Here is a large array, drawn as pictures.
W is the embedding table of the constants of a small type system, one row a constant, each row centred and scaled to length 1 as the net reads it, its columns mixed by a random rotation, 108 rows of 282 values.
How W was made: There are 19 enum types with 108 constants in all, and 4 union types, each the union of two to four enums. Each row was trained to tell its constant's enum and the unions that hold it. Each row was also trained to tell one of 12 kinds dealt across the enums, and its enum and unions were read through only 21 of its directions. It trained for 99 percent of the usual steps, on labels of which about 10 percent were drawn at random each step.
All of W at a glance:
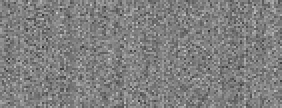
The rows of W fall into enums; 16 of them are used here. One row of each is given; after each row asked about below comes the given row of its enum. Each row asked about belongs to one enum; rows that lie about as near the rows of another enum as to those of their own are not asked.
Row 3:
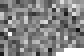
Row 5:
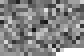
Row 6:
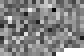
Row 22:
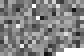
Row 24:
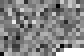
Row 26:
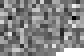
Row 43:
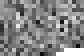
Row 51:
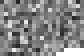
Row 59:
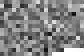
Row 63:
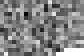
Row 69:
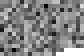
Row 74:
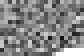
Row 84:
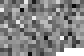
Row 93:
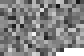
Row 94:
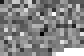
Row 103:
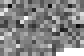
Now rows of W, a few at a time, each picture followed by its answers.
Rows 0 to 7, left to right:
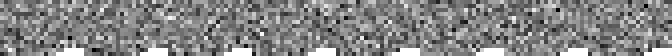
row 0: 24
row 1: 84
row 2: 3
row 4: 3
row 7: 3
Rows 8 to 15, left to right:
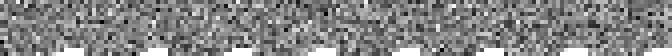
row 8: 69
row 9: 22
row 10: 43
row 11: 5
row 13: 22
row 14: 24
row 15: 94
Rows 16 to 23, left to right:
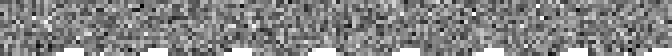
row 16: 59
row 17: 6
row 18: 84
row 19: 24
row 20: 93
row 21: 94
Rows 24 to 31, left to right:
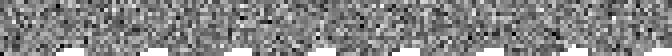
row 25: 6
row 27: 22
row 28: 84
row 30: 59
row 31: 103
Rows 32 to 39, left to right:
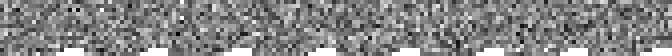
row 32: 69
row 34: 59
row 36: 84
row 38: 51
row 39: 69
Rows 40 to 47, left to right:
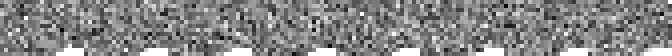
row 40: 103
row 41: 24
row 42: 59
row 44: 94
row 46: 94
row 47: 5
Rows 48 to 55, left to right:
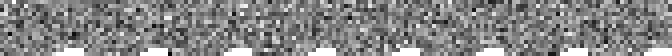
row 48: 69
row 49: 103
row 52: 93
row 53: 6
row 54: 22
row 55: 24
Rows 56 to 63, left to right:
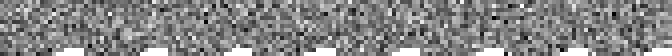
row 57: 74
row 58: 3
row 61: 26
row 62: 24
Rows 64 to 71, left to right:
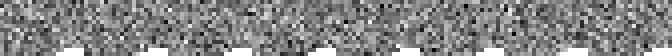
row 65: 3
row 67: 74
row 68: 22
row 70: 69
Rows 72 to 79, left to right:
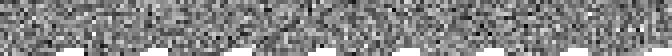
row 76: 51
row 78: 103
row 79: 69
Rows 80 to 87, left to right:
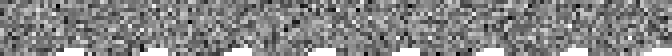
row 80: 59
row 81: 63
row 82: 74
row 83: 5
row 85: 3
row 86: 84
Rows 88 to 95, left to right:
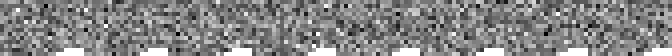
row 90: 84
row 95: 94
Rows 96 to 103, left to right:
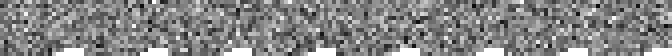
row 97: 51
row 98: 51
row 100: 59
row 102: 94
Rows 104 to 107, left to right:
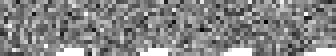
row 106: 5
